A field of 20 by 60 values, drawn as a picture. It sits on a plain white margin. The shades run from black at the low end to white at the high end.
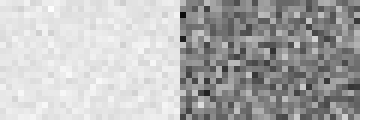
It is made of 1 by 2 panels. Panel 1,1: very high, fine-grained, faint in contrast. Panel 1,2: middling, fine-grained, strong in contrast.
